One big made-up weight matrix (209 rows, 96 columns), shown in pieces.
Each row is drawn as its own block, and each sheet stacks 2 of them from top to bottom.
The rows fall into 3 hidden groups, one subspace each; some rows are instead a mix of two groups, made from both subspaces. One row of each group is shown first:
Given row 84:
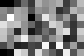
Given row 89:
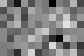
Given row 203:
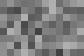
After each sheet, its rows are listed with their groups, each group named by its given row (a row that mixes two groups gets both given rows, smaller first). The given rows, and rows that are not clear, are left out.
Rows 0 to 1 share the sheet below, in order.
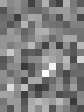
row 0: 84
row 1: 89
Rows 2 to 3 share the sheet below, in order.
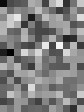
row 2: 84
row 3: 203
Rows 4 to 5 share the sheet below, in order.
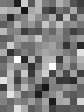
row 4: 89 and 203
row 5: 89
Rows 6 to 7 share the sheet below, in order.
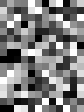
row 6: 84
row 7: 84
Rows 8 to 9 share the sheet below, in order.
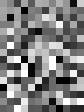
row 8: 89
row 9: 89 and 203
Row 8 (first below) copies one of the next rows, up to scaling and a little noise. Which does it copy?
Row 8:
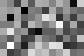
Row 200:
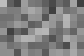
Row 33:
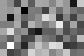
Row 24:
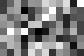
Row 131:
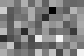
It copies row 33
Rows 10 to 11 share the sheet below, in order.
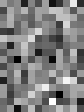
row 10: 89
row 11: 89
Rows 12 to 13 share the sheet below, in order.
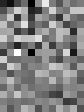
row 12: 84
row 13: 89
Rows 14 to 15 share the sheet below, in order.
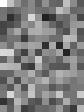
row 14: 84
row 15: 203
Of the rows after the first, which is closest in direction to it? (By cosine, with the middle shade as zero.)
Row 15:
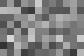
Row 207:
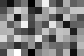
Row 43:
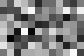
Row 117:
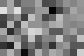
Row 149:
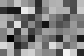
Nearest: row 117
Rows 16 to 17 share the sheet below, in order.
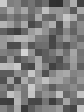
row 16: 89
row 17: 203
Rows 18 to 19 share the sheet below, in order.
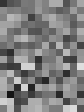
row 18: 84
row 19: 203
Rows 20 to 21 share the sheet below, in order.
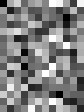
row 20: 89
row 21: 89
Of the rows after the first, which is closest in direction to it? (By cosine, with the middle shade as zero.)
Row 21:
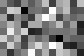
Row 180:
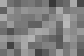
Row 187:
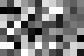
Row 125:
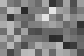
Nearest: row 125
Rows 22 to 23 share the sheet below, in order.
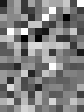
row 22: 89
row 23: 203
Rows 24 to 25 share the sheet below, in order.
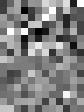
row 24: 89
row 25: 84
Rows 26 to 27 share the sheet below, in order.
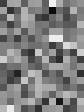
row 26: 89
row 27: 84
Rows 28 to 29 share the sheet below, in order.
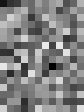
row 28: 84
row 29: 89 and 203
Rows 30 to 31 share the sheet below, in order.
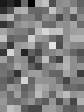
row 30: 84 and 89
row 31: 84
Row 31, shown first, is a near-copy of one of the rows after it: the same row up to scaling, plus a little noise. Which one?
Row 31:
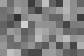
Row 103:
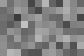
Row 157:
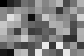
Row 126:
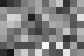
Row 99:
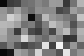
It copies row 103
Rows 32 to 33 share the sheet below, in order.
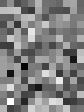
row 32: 203
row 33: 89
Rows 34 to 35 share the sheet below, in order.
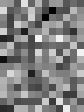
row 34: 89
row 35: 84
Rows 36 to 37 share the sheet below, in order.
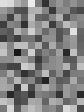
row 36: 84
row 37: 203
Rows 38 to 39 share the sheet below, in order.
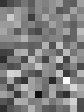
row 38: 84
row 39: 84 and 89
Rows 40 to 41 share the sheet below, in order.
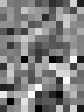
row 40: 89
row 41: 89
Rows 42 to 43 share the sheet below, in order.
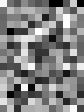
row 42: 89
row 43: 203
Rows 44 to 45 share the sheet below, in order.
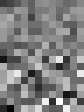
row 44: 84
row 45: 84
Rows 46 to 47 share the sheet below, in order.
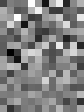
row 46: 84
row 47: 89 and 203
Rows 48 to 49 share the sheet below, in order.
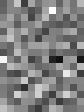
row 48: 89
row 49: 84 and 89
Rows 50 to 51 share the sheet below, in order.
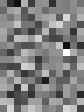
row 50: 84 and 89
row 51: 203
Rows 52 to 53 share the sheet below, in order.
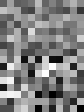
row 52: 203
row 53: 89
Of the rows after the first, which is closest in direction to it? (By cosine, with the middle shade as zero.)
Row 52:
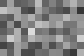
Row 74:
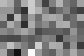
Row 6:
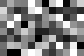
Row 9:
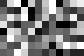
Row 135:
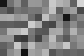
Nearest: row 9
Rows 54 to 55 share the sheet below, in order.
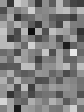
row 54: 203
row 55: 203
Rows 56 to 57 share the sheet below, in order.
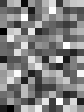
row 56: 89 and 203
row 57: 84
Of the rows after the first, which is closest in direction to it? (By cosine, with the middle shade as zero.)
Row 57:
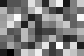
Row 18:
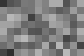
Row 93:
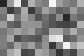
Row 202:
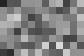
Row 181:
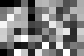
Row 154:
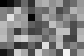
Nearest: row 202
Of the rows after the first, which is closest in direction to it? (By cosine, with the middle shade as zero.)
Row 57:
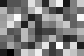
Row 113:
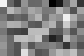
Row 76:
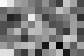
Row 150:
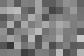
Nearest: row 150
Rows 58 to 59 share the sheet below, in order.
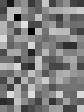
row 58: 84 and 203
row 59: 203
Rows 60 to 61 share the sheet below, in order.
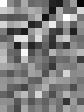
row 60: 89
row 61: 89
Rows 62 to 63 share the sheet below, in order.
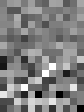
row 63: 89
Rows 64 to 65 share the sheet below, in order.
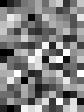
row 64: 84
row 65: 84
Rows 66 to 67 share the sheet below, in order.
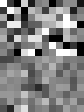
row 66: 89
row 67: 84 and 203
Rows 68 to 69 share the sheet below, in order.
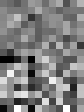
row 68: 84
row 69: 84
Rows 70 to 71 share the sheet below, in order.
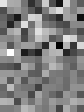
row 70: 84
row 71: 203
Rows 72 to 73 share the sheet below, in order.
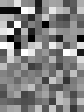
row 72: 203
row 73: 89 and 203
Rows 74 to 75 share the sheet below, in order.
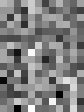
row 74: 84 and 89
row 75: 84 and 89
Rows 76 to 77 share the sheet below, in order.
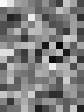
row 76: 84
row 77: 89
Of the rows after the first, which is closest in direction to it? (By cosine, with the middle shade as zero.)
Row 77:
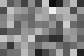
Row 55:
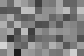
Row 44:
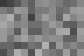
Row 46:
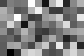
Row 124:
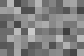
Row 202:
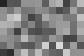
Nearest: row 55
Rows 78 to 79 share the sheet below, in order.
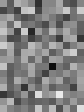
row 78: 203
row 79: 89
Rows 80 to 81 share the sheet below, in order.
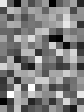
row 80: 89
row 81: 203
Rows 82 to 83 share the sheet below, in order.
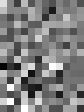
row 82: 89
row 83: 203
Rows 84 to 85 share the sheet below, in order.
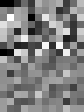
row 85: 89
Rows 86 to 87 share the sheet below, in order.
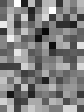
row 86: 89
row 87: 203
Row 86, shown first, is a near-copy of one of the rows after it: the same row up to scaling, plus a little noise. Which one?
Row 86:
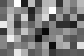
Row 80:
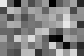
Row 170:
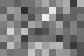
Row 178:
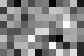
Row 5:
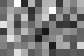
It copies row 5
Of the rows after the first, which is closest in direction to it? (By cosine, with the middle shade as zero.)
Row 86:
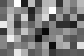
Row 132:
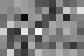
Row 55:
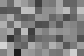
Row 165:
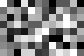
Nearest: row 55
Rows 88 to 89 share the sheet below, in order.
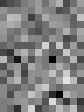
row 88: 84
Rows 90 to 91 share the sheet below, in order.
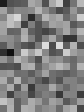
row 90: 84
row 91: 203
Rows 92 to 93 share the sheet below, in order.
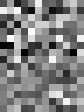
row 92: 203
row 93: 89
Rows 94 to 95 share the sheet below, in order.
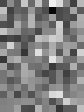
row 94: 89
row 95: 89
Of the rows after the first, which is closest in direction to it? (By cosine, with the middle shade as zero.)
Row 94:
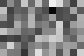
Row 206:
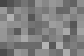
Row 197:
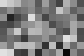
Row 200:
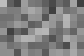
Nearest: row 206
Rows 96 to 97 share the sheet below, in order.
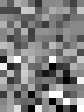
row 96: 203
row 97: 89
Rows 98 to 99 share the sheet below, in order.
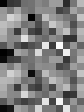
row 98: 84
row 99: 84
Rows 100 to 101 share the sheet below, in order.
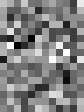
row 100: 89 and 203
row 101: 89
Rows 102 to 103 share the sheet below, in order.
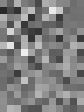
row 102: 203
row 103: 84
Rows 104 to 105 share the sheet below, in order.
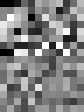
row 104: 84
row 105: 203
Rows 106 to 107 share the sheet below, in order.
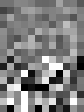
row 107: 203
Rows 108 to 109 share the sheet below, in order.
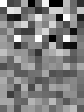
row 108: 84 and 89
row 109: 203
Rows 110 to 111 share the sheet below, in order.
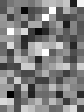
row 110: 89
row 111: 203
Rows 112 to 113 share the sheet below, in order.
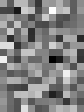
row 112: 203
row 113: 89
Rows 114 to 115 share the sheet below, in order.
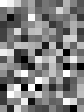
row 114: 84
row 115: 203
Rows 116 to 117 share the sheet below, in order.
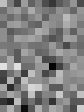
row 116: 89
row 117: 203
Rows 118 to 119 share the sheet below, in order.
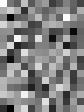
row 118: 89
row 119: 84 and 203
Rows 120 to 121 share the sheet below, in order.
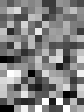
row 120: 203
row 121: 84
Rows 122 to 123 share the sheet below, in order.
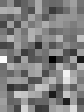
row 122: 203
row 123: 89
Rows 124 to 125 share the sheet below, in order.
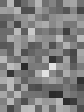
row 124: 203
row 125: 89
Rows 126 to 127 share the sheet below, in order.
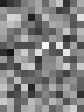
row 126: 84
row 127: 203
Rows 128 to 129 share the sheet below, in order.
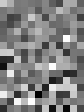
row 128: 84
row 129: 89 and 203
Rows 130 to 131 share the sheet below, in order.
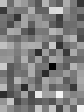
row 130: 84 and 203
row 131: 89
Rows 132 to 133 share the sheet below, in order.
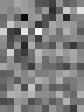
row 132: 203
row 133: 203
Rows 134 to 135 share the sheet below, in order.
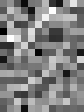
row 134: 89 and 203
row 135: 89
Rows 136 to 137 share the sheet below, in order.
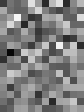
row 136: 84
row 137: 84 and 89
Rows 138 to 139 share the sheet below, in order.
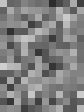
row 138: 89
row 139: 203
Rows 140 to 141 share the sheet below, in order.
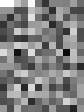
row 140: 84
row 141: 203
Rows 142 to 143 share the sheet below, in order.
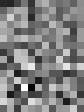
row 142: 84
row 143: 203
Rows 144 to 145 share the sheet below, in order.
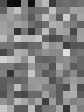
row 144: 84 and 89
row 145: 84
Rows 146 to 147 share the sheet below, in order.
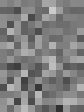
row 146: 203
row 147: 203
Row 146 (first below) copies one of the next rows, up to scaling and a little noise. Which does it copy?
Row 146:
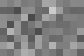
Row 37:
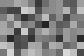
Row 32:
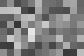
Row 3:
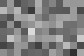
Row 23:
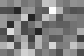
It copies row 23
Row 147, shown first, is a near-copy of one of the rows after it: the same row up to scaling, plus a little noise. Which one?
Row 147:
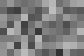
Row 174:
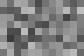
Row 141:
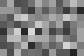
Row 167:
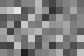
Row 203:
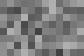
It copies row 203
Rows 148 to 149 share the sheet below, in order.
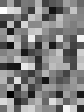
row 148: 203
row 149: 203
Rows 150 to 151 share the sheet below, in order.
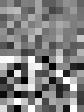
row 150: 203
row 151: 84
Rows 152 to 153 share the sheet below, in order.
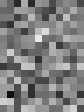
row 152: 84 and 89
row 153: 203
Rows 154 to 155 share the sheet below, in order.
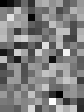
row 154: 84
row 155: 89
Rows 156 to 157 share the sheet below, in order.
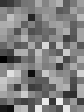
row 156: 84
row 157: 84
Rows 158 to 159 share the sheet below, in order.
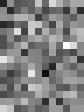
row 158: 89 and 203
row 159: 84 and 89
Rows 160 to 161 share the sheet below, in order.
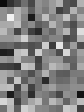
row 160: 84
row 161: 203
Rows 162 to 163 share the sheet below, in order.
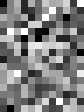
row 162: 89
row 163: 84
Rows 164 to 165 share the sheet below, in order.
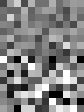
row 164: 89
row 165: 89
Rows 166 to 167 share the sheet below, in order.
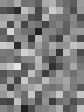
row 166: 203
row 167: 203
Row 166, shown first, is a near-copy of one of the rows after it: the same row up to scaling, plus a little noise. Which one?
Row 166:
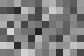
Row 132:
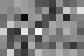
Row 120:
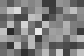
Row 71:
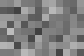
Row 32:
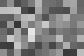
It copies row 71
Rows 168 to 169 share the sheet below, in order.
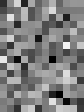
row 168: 89
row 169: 89
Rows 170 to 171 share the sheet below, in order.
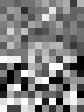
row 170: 89
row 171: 84 and 203
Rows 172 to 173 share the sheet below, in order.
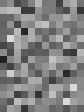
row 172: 203
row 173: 89
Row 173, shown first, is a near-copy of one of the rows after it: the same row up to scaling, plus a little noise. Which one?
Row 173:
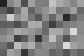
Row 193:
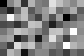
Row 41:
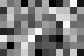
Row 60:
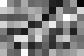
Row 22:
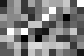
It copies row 193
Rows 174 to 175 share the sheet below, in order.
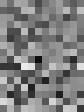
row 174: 203
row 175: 203
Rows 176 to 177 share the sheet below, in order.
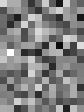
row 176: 84
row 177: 84 and 203
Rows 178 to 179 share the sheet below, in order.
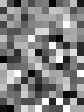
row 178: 89
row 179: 84
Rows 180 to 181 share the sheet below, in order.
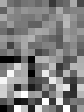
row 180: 89
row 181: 84
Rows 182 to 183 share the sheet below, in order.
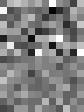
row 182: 89
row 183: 84
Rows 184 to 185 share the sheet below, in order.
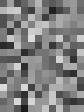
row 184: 203
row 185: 89 and 203
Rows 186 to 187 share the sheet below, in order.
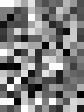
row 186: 84
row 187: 203
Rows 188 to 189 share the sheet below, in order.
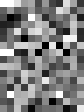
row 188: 84
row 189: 89 and 203
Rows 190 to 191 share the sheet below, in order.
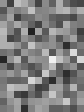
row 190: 203
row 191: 89
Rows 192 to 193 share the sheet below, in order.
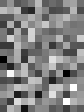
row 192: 203
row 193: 89
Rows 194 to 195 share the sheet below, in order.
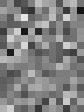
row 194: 203
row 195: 84
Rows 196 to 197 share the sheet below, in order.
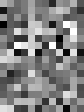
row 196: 84 and 89
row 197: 84
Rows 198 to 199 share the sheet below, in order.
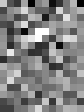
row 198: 84 and 89
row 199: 84 and 203
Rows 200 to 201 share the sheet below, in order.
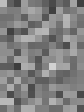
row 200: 89
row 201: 203
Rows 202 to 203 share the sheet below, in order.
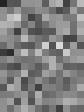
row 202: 84
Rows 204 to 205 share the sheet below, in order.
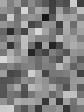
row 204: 89
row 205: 84
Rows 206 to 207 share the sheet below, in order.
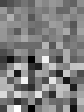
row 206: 84
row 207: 84
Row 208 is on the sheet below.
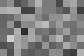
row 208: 203
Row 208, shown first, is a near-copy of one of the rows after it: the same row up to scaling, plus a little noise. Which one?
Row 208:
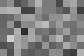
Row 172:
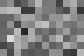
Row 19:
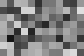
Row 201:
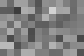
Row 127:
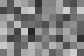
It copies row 172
